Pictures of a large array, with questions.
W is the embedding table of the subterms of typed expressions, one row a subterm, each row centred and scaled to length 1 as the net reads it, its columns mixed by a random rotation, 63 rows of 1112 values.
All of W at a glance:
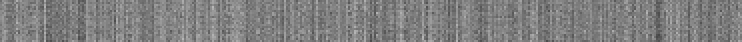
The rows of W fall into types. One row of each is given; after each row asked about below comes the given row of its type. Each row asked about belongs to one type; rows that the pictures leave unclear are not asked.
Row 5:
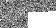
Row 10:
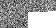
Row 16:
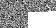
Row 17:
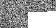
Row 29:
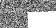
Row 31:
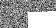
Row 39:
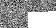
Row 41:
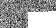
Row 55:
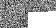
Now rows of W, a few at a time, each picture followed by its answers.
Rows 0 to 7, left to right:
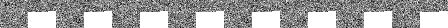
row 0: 39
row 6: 41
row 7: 17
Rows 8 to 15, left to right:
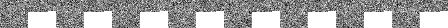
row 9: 39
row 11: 39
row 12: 55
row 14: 10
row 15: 29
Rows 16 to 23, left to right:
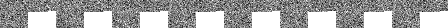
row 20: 10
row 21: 31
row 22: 10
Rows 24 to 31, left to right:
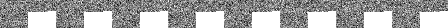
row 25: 17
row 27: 29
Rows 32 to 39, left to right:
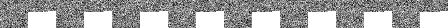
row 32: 41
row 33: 17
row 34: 31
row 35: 39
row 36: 55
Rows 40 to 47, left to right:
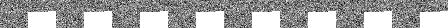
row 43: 31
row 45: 5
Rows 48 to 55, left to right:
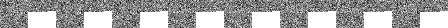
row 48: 31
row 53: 41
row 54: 29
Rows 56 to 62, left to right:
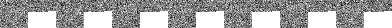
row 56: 5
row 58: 55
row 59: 55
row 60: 41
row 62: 39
